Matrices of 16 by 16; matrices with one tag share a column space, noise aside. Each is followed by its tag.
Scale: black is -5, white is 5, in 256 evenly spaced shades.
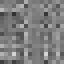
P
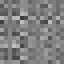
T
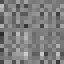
P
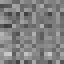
P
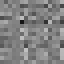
T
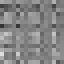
P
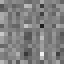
P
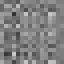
P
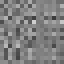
T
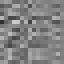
T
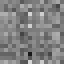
P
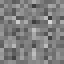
T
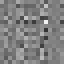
T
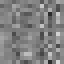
P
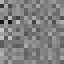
T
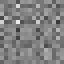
T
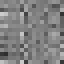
P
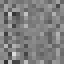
P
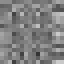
P
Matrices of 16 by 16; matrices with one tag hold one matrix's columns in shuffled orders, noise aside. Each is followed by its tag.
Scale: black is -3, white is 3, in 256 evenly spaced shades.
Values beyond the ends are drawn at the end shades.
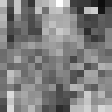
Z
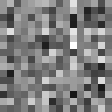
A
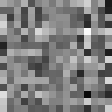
A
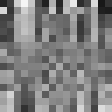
Z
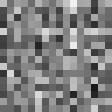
A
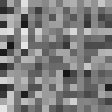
A
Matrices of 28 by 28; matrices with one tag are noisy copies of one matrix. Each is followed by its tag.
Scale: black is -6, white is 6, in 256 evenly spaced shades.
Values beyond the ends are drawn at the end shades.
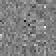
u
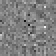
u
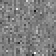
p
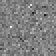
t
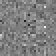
u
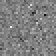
t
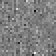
p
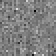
p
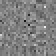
u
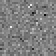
t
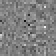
u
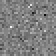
t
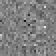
u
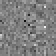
u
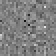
u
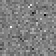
t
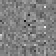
u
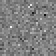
t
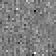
p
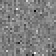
p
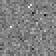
t
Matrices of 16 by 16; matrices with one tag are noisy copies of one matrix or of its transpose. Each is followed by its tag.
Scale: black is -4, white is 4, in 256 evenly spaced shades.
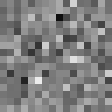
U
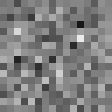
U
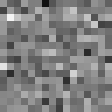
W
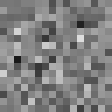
U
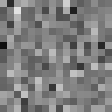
W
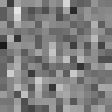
W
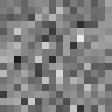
U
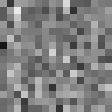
W
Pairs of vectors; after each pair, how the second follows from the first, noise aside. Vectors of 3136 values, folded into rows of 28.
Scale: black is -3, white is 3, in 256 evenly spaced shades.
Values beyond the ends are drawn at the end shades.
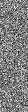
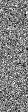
shuffled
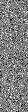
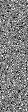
shuffled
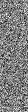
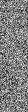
shuffled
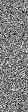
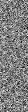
shuffled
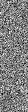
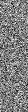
shuffled
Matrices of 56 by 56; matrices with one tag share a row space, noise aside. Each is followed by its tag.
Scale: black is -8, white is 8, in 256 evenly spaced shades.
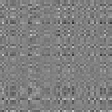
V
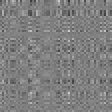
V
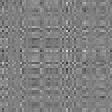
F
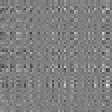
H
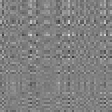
V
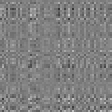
V
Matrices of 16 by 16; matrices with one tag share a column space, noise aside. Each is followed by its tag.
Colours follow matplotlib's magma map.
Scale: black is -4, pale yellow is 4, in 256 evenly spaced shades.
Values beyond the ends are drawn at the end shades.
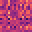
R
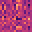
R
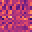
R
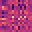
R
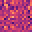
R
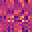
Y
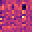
R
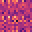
Y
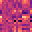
Y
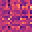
R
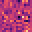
Y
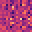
R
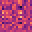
R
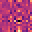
Y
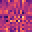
Y
